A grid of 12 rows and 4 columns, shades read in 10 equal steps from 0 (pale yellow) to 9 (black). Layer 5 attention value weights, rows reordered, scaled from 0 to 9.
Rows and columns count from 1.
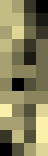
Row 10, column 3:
5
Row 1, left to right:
2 3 7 9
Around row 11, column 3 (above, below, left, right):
5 3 2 0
